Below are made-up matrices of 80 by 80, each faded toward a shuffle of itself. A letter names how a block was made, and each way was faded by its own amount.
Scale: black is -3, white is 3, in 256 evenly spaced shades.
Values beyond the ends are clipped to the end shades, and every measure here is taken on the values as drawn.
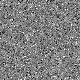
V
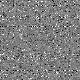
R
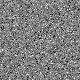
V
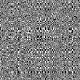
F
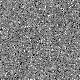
V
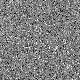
V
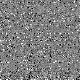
R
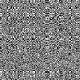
F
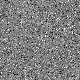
V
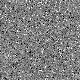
V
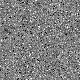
V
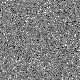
V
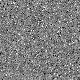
V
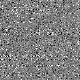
R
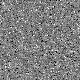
V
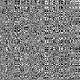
F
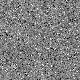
V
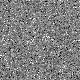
V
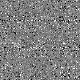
R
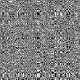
F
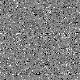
R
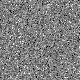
V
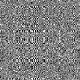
F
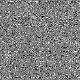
R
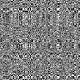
F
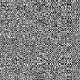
F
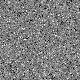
V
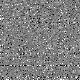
R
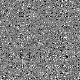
R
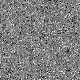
V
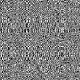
F
